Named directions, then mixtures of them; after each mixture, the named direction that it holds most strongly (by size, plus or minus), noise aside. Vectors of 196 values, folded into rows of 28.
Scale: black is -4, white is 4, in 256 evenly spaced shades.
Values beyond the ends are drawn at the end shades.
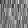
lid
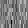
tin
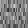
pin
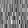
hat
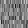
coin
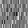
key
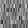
pin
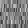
pin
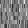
hat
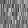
lid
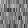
pin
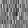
key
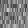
pin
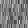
lid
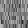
coin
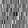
key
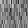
lid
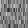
pin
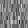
hat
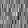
key
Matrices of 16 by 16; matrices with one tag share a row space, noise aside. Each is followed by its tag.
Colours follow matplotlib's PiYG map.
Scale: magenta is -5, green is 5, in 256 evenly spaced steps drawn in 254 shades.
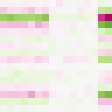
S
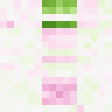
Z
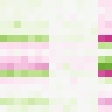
S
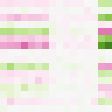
S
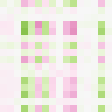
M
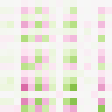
M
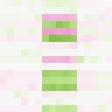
Z
